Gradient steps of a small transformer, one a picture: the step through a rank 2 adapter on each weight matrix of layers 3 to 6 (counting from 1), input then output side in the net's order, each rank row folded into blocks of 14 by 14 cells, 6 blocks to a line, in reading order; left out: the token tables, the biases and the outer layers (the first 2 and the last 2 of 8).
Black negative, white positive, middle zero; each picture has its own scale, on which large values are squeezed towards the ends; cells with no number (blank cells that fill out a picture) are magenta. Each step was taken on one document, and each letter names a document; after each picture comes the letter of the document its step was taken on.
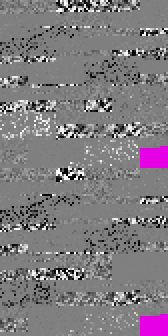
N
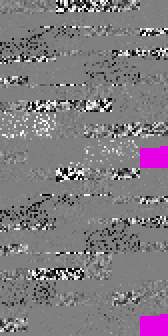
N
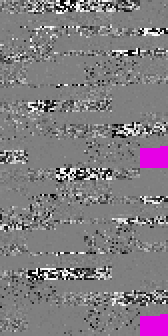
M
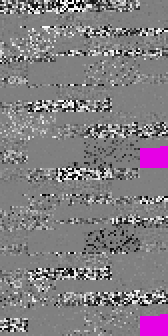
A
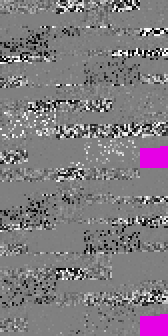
N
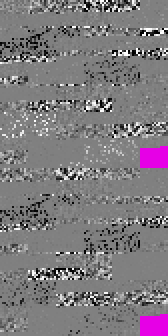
N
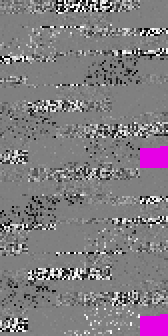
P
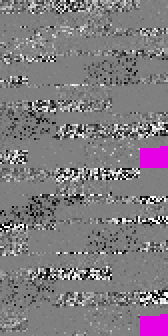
P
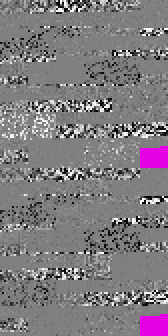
N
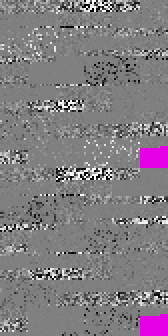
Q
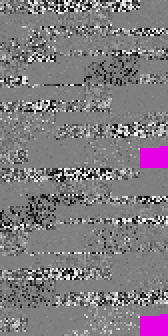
P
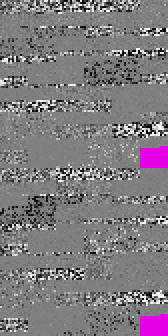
M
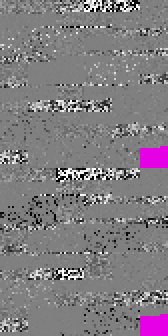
Q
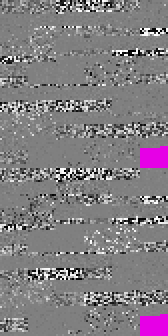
M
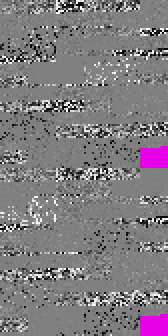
Q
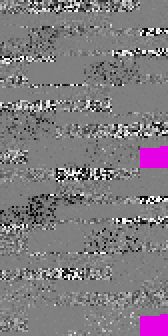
P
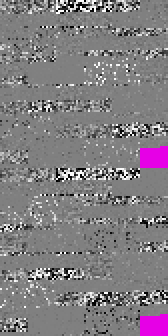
Q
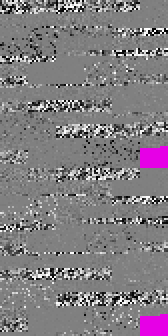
Q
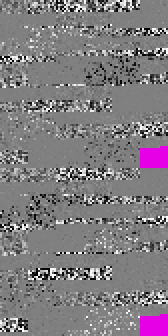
P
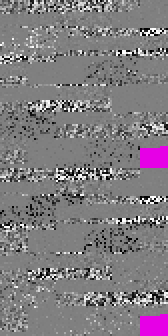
P
